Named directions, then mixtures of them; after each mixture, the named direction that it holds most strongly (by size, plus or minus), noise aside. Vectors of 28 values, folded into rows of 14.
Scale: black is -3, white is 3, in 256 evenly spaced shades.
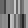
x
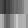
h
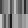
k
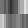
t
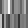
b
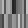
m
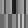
m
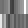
t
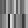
x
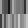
b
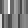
b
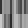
k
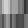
h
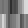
t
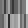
m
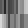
t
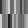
k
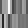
b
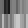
h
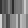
h
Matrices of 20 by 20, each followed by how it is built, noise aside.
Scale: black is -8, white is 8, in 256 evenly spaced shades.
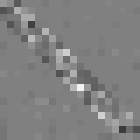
banded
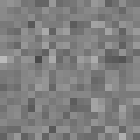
low rank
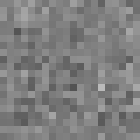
low rank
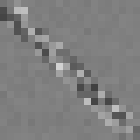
banded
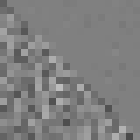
lower triangular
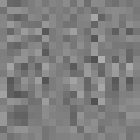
low rank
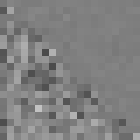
lower triangular
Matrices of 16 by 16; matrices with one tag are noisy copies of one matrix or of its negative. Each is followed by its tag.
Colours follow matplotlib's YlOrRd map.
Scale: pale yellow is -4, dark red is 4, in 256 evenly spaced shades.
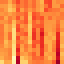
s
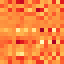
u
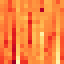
s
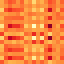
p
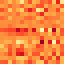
u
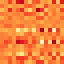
u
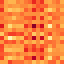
p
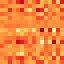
u
